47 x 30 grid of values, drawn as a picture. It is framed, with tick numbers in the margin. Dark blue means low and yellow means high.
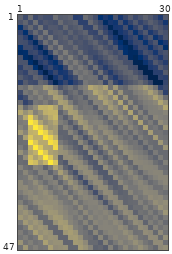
Odd patch: higher, in the middle left. Seam: horizontal, 30% of the way down, the bottom part higher. Ninth with the highest average: middle left. Ninth with the lowest average: top right. Histogram: bell-shaped. Grain: diagonal, down to the right.
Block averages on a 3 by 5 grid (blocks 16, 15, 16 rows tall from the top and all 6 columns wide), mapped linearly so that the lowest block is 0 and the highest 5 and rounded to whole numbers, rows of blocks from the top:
0 1 1 0 0 | 5 4 3 3 3 | 4 4 3 3 3
